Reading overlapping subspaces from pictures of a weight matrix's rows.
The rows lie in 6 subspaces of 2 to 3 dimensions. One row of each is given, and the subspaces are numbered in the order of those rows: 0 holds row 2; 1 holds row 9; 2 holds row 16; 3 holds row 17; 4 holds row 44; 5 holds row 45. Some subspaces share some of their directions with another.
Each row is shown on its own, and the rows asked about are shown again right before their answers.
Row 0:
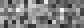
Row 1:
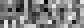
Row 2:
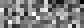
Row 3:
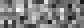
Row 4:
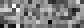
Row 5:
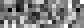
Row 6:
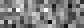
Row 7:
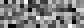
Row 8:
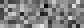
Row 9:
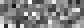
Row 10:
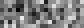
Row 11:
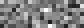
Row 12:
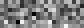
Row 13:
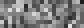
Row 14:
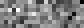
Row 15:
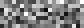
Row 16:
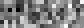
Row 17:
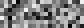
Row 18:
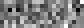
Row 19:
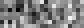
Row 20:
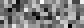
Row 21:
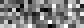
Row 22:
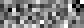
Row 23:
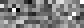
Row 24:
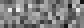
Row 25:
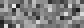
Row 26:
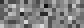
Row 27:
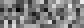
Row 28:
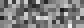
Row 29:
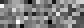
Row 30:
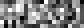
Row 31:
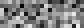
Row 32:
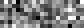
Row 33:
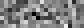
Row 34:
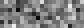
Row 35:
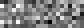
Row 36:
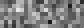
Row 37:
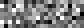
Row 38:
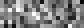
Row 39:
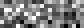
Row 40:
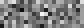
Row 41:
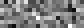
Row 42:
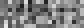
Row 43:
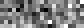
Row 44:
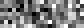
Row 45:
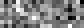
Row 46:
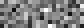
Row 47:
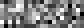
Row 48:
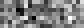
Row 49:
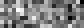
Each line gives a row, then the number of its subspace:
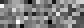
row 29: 1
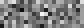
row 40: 0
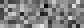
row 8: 0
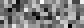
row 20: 3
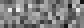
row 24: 2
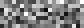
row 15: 0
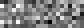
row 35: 1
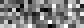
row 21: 4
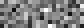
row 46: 4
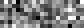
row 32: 5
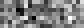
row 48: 5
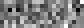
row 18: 2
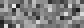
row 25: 1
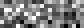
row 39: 0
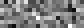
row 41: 3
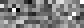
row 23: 1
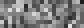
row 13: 3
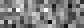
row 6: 4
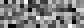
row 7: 3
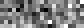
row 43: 4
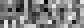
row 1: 3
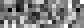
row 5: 2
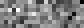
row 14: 1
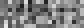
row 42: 3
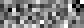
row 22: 2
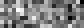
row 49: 5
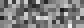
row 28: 3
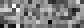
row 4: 1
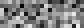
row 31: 0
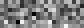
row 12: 5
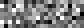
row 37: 1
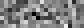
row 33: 5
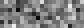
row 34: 3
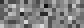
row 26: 0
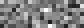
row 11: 4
